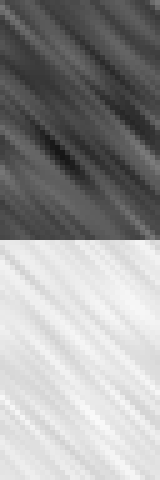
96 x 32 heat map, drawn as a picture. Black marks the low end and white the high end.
The table splits into 2 rows of 1 panel. Panel 1,1: low, slanting down to the right. Panel 2,1: very high, slanting down to the right, faint in contrast.
